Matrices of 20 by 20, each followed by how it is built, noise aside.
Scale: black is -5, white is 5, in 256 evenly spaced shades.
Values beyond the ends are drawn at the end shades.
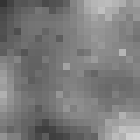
smooth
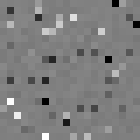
sparse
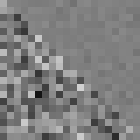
lower triangular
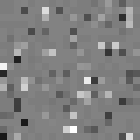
sparse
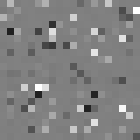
sparse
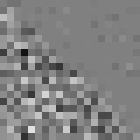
lower triangular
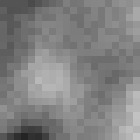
smooth
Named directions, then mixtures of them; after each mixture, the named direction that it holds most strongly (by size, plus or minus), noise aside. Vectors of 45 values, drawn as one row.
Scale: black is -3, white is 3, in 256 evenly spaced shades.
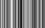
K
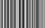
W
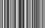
W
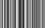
W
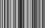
K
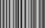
W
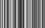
K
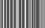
W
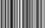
K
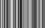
K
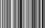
K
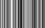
K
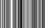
K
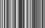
K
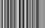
W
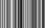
K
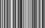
K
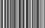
W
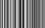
W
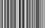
W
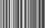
W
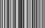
K
